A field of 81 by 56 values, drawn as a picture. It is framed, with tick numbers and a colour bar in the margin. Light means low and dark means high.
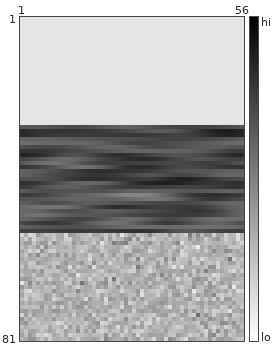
It is made of 3 by 1 panels. Panel 1,1: very low, flat. Panel 2,1: high, streaked across. Panel 3,1: low, fine-grained.
